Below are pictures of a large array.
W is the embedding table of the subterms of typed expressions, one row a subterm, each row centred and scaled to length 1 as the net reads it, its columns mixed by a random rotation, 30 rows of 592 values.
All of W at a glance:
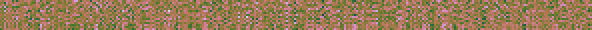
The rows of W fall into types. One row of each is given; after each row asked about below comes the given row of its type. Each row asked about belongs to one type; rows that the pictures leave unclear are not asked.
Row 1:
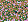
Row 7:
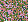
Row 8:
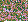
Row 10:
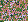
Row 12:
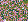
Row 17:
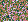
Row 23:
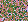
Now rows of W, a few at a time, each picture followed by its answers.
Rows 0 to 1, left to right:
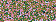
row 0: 7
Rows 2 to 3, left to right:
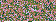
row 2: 1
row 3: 8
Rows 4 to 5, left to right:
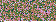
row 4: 12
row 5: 17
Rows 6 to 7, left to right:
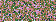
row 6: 23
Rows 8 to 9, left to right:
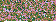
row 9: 1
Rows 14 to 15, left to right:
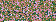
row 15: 7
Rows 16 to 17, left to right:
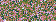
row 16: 12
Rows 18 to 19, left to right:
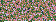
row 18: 10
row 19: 23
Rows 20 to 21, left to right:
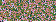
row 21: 1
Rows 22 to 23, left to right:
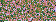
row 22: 10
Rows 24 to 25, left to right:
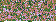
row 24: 8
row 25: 10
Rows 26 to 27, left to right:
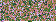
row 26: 17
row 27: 10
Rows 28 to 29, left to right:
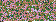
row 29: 8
